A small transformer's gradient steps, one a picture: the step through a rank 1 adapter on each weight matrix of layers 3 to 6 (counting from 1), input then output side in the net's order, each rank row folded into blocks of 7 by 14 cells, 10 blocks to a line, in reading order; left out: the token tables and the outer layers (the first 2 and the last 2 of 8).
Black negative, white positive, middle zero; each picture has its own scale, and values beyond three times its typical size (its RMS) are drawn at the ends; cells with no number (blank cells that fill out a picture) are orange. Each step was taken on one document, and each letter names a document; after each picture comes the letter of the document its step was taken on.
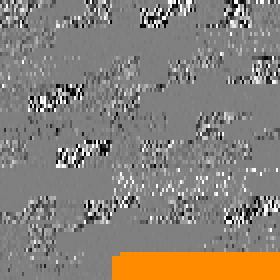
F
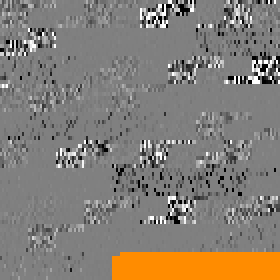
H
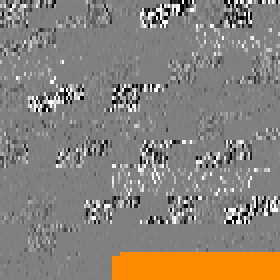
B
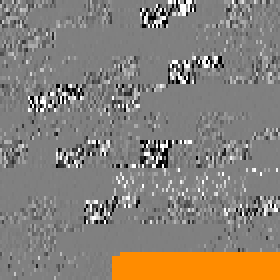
F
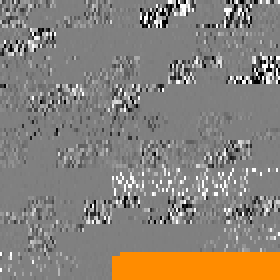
F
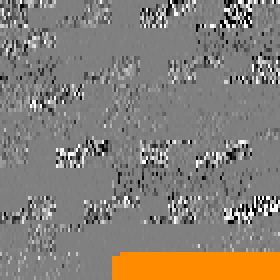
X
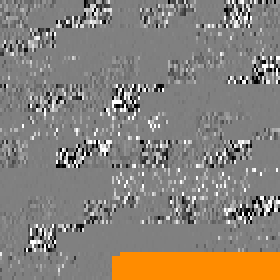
F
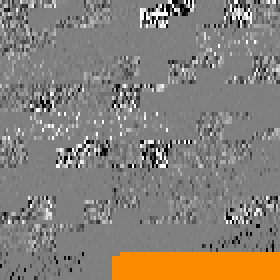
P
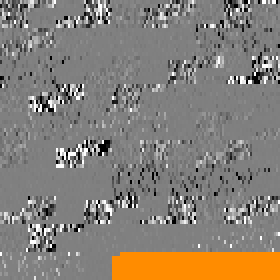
X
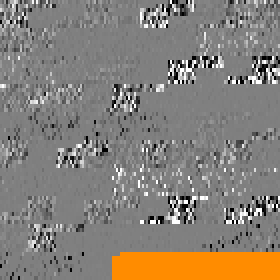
P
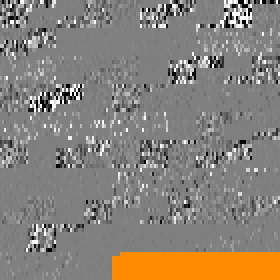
X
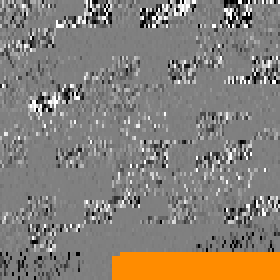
B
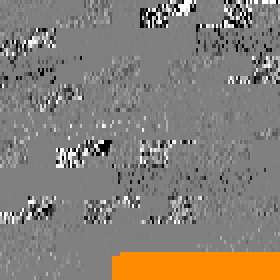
X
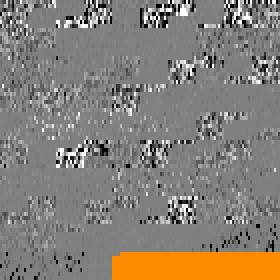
P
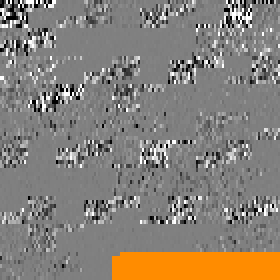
X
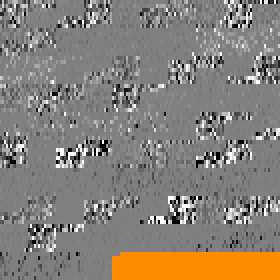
B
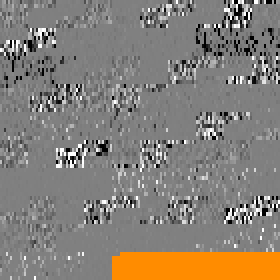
H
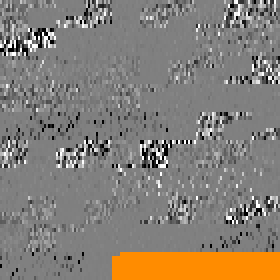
P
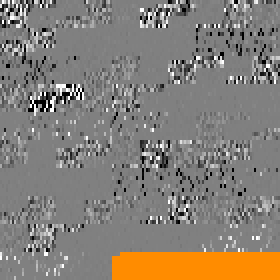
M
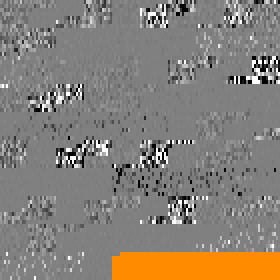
H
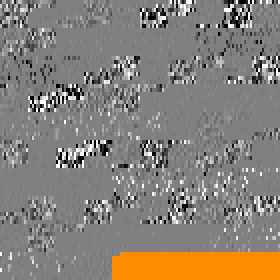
F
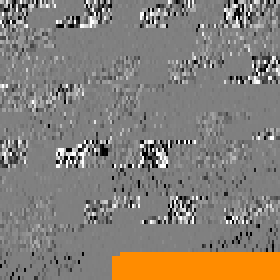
P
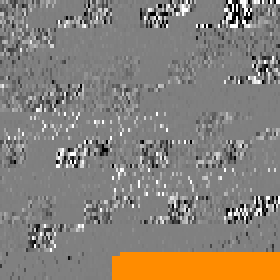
P
